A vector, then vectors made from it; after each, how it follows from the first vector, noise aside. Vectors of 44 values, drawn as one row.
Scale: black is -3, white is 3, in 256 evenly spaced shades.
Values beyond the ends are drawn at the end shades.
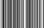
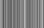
shrunk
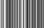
wrapped around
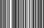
wrapped around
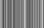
shrunk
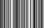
wrapped around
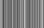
shrunk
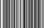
wrapped around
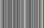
shrunk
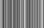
shrunk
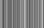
shrunk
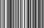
wrapped around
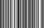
wrapped around
